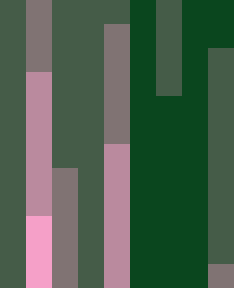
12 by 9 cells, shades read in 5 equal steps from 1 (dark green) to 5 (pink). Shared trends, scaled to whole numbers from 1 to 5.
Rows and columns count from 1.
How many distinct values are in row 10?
5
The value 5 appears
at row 10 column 2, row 11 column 2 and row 12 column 2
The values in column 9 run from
1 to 3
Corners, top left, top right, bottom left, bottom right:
2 1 2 3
